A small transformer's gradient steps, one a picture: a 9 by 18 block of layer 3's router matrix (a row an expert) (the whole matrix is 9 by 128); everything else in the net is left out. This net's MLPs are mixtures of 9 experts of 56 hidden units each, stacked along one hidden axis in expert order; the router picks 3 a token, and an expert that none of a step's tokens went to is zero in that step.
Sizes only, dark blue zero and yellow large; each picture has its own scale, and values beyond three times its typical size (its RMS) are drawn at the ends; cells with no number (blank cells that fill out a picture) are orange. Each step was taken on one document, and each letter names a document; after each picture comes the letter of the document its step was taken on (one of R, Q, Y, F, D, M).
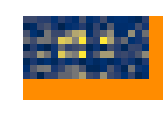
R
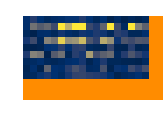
R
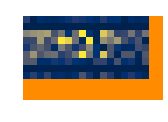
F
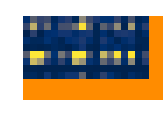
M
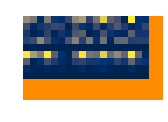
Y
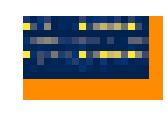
Y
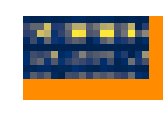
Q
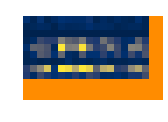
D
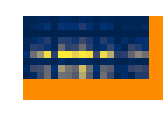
D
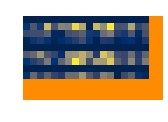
Q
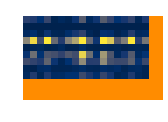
F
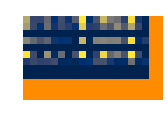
Y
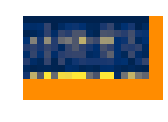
Q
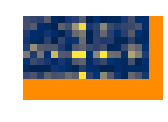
M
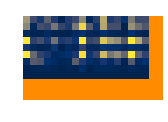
Y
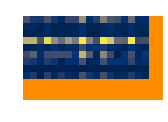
F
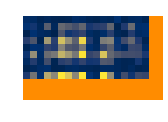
R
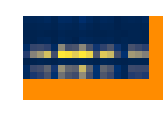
D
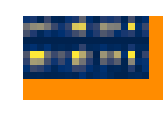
M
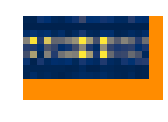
F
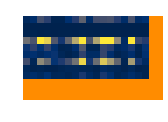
F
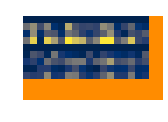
Q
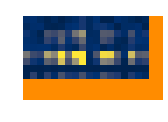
R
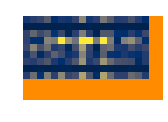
F
